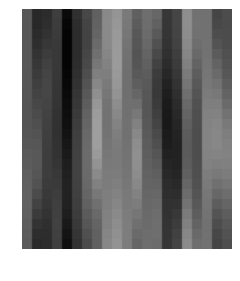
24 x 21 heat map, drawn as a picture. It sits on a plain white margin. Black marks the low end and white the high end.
Stripes running up and down repeat 2 times from left to right. The bottom middle is the calmest part. The ninth with the lowest average is the top left. Streaks run downward.
